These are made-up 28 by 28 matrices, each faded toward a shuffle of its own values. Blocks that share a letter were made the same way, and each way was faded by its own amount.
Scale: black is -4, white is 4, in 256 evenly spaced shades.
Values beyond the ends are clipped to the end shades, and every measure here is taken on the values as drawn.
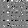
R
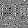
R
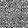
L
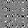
R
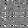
R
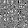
L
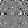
R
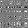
R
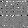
R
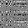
R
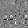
R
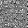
L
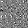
L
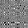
R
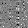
L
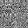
L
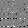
R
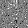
L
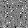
L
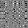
R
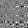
R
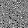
L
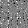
L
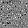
L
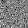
L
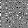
L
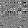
R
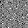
L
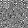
L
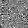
L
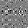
R
